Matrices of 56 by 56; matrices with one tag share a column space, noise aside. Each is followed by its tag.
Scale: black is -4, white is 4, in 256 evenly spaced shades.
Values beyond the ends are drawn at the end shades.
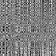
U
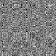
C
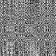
U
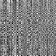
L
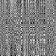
L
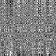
U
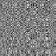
C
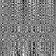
U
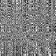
U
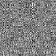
C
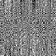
L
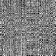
L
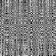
L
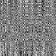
U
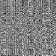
L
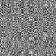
C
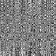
U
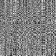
L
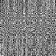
L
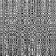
L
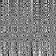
U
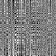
L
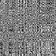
U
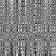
U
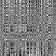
U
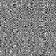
C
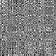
U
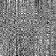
L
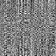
L
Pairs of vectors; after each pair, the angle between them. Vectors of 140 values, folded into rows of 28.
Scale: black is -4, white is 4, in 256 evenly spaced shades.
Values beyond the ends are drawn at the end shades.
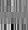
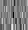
partly opposed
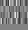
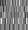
orthogonal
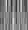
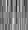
nearly parallel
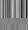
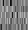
orthogonal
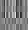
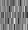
orthogonal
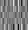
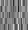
nearly opposite
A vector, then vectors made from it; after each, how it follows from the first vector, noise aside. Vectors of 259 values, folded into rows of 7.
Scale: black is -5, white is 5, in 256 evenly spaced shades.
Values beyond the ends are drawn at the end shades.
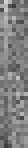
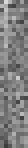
copied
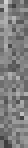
copied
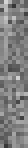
copied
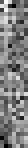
scaled up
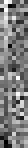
scaled up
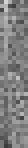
copied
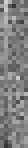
copied
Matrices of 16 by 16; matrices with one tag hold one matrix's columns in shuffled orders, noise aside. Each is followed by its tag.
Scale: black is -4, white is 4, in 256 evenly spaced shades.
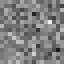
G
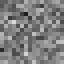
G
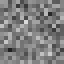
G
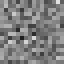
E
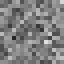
E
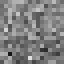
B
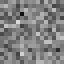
G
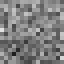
B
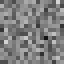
E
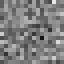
E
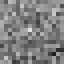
B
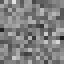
E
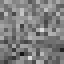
B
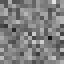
E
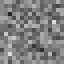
G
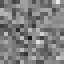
E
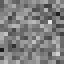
G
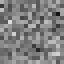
G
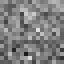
B
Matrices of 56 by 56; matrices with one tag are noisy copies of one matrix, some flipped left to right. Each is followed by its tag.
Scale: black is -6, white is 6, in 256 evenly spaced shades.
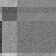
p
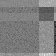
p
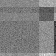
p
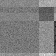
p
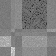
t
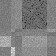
t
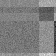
p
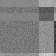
p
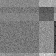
p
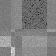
t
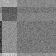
p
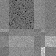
t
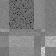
t
